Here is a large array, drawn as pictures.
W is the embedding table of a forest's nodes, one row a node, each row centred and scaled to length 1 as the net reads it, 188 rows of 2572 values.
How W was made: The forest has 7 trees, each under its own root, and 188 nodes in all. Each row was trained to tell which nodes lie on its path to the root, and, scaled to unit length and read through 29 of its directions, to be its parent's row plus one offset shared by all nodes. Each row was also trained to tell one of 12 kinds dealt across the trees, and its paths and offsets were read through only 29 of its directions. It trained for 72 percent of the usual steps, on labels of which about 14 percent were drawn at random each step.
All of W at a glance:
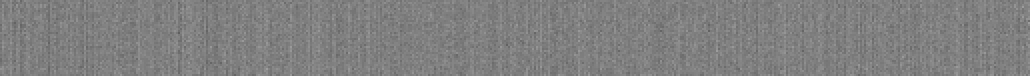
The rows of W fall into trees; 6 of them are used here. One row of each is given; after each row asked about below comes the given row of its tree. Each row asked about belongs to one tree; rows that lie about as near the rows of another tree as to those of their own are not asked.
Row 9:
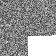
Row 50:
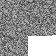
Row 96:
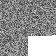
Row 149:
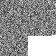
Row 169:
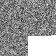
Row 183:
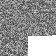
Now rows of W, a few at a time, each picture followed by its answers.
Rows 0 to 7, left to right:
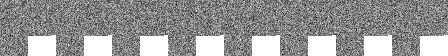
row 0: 169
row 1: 149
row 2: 50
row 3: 9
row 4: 169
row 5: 50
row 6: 96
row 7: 96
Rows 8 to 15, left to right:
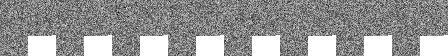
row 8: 169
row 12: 50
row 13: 183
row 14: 183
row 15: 149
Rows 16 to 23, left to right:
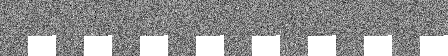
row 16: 149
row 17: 183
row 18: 149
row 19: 183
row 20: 9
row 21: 169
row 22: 96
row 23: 169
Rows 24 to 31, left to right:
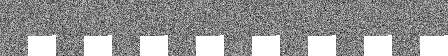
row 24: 169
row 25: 149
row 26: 50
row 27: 169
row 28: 96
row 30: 96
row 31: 169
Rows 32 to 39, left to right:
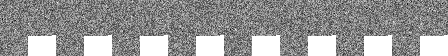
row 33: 149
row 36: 183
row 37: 169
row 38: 149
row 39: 149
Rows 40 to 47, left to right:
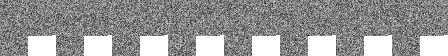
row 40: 149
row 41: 50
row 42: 149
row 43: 149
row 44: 149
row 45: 183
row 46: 169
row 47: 149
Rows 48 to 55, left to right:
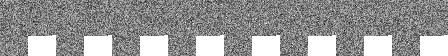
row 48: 169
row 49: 149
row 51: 50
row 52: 183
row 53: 183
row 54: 183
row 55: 169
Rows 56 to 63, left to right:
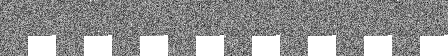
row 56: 96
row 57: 96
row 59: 50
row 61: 169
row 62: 169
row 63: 149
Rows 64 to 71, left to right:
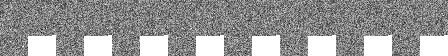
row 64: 96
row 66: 169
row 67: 183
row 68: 149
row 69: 50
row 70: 149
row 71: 183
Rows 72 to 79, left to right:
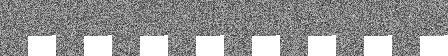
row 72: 169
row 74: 183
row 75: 149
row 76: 169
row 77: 96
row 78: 149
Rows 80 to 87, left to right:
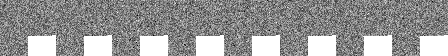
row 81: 169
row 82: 50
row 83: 169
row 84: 9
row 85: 96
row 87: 50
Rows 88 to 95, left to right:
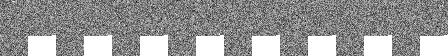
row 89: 96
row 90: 149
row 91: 9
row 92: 9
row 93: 169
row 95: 149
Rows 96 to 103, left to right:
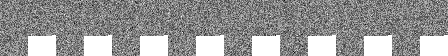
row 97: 9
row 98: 169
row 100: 149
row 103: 169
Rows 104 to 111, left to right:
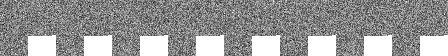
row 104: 169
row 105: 50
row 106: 50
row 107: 183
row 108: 169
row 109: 183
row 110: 96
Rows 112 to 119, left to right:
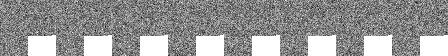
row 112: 50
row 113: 50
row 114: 149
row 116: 149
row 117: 149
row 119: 169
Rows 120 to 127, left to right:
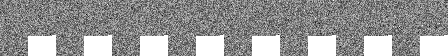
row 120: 149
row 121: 9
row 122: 183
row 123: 149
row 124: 149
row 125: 169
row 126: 149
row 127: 149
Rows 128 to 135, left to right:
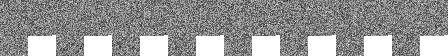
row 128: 9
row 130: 50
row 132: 169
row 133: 9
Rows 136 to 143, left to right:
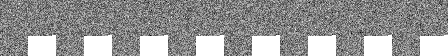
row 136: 183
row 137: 9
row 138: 9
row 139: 96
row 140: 183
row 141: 50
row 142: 9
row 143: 96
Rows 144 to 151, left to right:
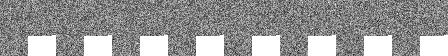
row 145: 149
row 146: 96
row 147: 169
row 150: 183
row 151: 9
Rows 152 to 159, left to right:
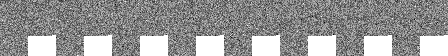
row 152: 9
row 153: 9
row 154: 149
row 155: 9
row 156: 9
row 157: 169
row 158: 169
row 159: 50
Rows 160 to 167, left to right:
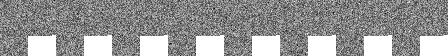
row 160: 149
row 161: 96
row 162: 50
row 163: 149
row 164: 50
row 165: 149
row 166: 169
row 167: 169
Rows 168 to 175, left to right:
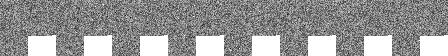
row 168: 169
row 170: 149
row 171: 169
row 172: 183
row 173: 169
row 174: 50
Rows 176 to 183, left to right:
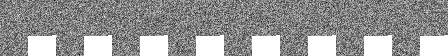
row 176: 149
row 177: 183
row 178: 50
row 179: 169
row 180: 169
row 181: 149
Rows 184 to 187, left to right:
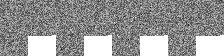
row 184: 96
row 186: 169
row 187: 9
